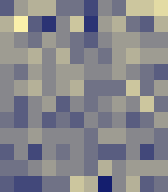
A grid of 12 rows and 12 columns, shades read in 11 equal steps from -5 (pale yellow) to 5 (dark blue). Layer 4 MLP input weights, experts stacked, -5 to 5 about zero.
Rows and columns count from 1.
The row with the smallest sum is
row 4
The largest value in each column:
2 3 3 4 2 2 4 5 2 2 3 2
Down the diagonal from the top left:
2 -5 1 0 -1 -2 1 1 -1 0 -1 1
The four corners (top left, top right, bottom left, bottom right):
2 -4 2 1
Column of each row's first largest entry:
7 4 7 6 12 7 2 2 7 3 1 8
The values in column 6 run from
-3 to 2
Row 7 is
0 2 0 -1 2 0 1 0 -1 0 -3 1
